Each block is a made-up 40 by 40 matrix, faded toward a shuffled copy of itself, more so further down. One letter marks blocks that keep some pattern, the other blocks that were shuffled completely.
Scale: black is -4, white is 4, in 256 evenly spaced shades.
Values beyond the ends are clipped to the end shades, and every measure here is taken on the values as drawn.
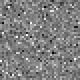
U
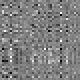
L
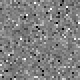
U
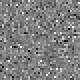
U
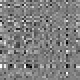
L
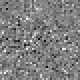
U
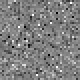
U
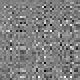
L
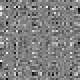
L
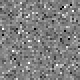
U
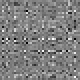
L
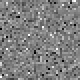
U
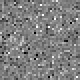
U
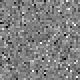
U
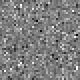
U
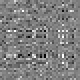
L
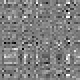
L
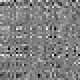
L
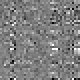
L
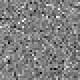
U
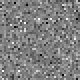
U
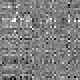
L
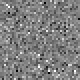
U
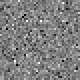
U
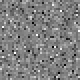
U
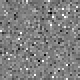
U
